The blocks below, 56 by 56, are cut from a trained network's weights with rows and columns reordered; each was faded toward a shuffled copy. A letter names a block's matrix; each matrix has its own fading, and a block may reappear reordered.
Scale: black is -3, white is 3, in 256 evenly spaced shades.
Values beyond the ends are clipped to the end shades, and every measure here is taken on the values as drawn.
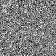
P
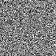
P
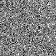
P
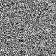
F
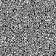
P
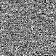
P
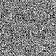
F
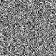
F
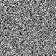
F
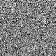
F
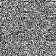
F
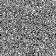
P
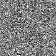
P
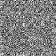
F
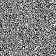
P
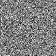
F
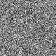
F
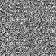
F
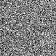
F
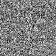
P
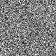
F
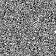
P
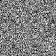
F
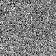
F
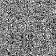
P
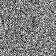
F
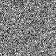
P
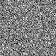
F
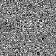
P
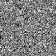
F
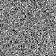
P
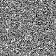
P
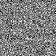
P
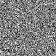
P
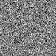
F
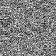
F
